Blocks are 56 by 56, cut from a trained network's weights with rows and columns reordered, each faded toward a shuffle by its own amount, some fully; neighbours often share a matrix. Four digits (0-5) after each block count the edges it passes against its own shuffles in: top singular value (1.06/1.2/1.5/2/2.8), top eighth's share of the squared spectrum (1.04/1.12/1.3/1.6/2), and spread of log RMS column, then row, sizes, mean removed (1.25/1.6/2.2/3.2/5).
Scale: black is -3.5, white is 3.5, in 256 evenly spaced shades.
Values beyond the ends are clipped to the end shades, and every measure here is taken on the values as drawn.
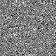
3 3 2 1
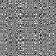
4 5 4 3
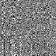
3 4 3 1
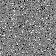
0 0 0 0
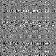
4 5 2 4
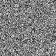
2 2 0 0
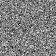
1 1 0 0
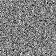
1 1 0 0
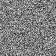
0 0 0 0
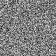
2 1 0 0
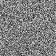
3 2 0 0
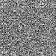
3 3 1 1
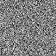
3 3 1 0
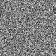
2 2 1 0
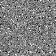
2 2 0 2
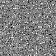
2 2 0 2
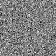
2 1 0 0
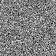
1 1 0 0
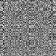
4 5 3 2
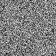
2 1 0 0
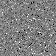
0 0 0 0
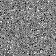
2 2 0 1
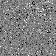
0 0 0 0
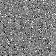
1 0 0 0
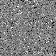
2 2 0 1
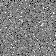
1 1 0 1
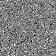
1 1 0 0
